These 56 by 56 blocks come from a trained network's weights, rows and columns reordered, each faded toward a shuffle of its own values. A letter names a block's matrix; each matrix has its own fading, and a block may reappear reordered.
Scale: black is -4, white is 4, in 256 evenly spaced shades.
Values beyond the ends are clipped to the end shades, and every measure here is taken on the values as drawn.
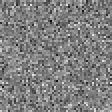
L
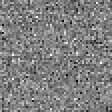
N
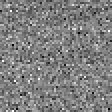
N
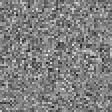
L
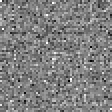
N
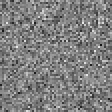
L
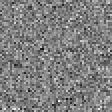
L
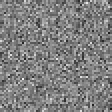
L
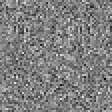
L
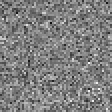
L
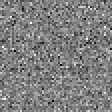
N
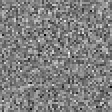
L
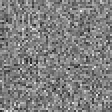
L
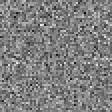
L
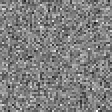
L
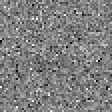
N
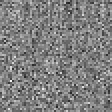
L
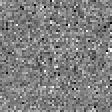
N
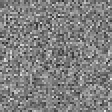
L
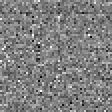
N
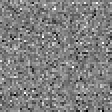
N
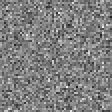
L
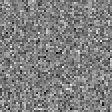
L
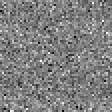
N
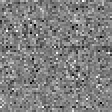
N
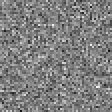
L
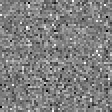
N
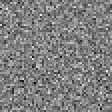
L
